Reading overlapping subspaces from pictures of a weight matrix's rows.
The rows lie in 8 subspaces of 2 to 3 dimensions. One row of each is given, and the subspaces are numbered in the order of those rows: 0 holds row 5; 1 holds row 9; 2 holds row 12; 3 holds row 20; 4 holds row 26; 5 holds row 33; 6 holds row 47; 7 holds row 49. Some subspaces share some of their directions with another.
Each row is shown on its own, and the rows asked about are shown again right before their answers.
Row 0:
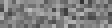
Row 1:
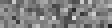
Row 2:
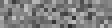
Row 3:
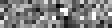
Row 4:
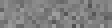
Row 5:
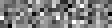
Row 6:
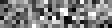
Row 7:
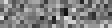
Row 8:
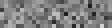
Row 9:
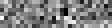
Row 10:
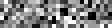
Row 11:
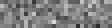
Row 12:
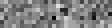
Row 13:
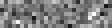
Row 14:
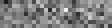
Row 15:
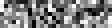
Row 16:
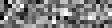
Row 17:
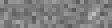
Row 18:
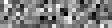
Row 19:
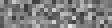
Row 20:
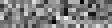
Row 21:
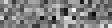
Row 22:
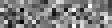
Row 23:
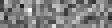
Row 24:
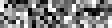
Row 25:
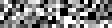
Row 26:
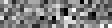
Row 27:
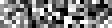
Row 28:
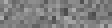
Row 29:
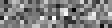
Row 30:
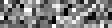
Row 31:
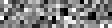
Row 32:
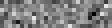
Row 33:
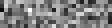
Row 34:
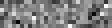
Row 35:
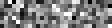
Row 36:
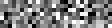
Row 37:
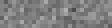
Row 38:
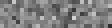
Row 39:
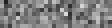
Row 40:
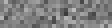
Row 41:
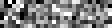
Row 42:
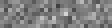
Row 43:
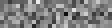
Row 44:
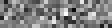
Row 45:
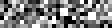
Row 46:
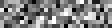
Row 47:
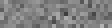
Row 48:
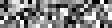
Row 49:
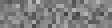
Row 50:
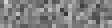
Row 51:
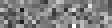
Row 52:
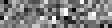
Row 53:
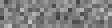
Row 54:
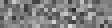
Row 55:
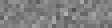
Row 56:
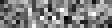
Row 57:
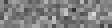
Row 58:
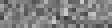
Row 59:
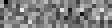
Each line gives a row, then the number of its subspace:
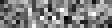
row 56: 5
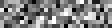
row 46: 0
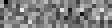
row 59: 0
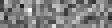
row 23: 5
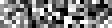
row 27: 5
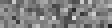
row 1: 4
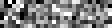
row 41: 4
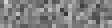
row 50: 0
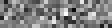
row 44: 2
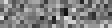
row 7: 1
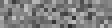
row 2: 2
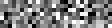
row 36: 0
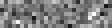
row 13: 1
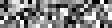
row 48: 3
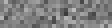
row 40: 2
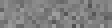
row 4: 6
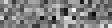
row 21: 4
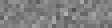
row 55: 7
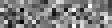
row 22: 6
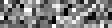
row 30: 5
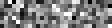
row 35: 4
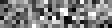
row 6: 5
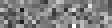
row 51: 6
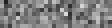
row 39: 0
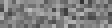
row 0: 5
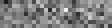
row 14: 7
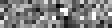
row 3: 2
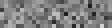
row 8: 6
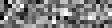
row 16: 4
